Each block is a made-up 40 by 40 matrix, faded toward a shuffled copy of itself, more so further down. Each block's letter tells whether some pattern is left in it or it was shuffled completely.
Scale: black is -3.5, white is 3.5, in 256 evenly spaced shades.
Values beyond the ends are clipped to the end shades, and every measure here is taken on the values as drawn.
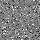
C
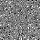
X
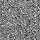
X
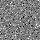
C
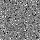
C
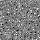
X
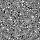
C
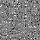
X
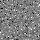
C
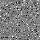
X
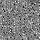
X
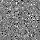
X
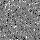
C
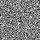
C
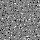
C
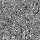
X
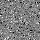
C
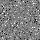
C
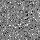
X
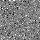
C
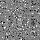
X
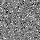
C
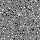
C
